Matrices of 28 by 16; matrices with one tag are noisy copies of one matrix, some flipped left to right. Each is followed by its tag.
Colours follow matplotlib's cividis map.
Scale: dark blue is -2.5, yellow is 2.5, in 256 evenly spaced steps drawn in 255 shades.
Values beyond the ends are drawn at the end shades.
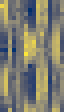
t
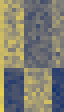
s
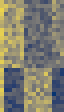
s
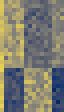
s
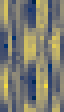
t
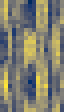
t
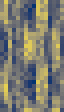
t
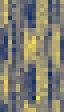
t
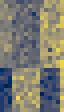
s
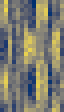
t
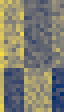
s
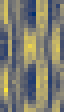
t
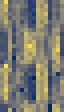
t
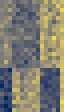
s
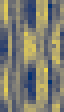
t
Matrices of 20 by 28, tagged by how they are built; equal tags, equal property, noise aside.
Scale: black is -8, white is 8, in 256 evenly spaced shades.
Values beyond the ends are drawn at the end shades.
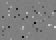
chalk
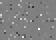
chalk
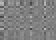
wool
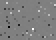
chalk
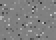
chalk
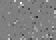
chalk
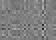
wool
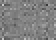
wool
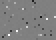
chalk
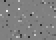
chalk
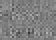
wool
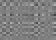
wool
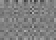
wool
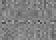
wool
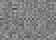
wool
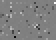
chalk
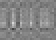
wool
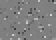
chalk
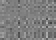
wool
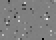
chalk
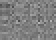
wool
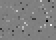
chalk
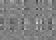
wool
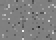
chalk
